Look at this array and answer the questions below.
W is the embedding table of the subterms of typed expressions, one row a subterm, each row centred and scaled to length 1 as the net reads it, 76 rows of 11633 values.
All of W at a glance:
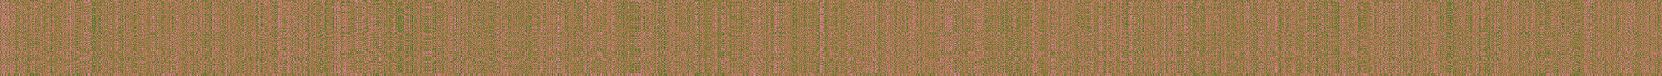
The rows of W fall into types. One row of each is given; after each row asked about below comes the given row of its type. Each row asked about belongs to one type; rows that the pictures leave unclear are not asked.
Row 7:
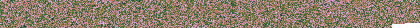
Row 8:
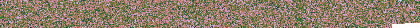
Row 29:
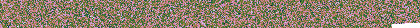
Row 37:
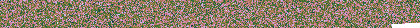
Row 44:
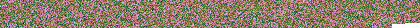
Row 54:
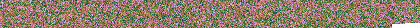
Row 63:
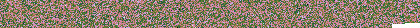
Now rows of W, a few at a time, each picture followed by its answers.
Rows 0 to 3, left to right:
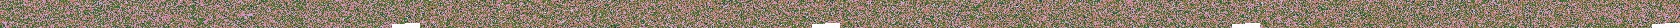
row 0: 8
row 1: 54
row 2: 54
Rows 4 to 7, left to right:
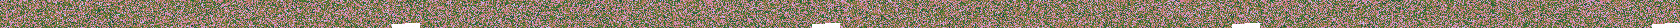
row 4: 37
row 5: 54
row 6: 7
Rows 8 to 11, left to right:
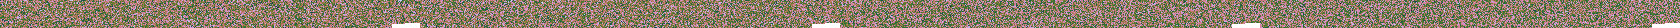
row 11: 29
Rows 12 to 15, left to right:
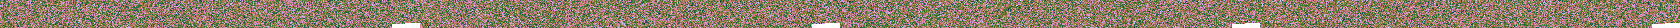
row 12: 54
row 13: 29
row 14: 7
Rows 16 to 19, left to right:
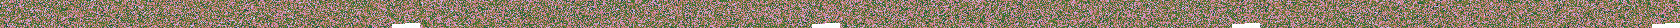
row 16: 44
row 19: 63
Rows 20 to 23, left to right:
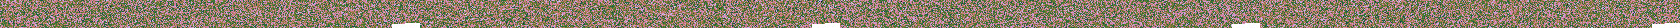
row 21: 8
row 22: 37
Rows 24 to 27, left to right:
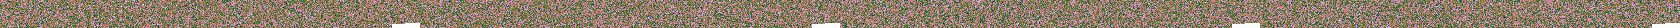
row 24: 29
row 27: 54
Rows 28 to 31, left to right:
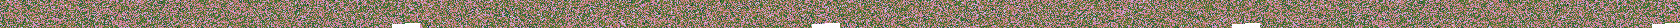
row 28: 63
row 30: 44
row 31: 63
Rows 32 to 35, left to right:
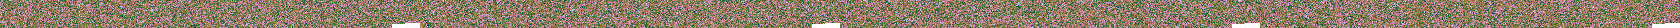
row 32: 54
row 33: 54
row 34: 8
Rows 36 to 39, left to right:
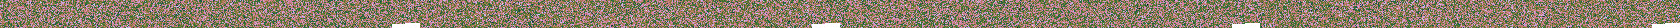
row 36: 54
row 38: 63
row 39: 44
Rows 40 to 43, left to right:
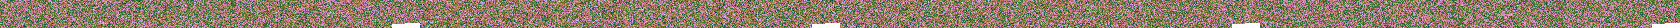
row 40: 7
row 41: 8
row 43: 8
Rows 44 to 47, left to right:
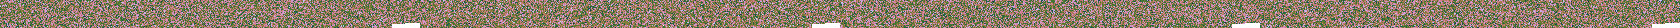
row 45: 7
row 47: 8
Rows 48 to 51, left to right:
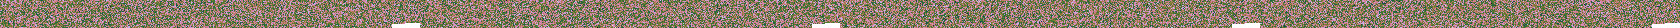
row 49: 63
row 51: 7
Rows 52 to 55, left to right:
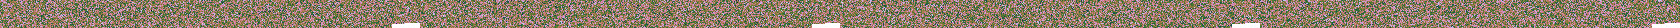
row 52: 29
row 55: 8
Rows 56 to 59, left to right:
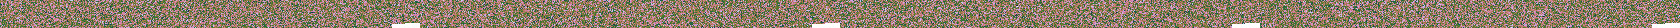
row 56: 63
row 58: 44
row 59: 44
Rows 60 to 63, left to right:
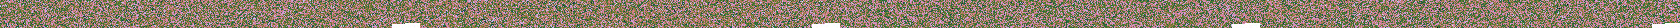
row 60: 44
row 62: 37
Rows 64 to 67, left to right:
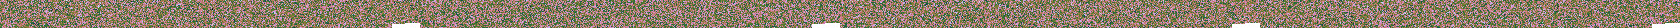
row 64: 7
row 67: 63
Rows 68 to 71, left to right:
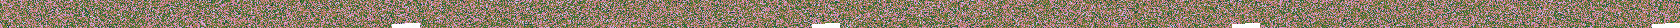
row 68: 29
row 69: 63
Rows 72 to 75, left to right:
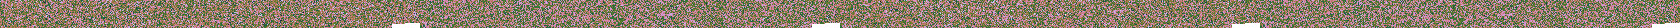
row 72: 7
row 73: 8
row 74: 8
